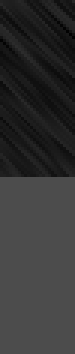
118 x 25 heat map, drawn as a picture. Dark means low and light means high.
The table splits into 2 rows of 1 panel. Panel 1,1: very low, slanting down to the right, faint in contrast. Panel 2,1: low, flat.
